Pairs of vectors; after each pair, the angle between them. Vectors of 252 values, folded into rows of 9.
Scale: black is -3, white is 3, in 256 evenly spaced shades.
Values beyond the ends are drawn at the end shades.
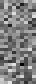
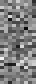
partly opposed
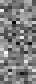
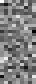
orthogonal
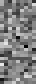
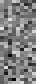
partly aligned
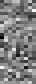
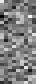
partly opposed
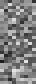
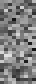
nearly opposite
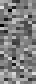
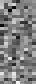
nearly parallel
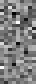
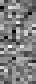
partly aligned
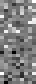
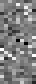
orthogonal
